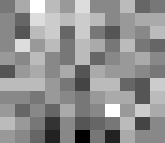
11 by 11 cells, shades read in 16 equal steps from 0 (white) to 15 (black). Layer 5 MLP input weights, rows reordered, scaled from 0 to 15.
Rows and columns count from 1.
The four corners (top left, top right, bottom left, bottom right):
8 8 6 7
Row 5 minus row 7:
2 3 0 1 0 -7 5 3 -3 -5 4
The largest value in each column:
10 10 9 13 9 15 9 13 9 11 9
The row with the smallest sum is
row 2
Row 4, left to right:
7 2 6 4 8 4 5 8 4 8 9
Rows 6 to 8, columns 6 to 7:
10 5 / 11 4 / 8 6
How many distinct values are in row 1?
8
